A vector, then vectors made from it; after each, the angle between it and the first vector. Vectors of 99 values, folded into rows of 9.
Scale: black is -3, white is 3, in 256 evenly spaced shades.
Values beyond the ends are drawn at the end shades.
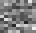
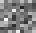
partly aligned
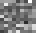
nearly parallel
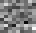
nearly parallel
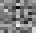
partly aligned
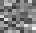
nearly parallel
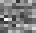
nearly parallel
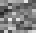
orthogonal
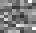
nearly parallel
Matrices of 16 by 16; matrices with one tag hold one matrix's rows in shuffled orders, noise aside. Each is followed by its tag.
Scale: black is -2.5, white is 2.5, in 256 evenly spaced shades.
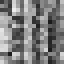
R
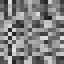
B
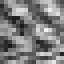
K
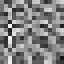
B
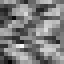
K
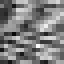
K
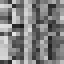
R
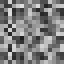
B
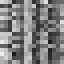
R
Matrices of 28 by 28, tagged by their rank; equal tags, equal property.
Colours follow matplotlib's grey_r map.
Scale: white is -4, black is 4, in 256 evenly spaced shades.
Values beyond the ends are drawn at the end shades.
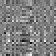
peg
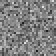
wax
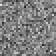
wax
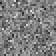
wax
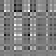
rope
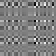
rope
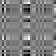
rope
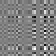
rope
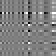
rope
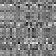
peg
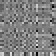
peg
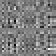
peg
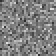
wax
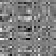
peg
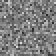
wax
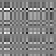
rope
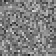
wax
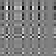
rope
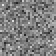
wax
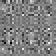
peg
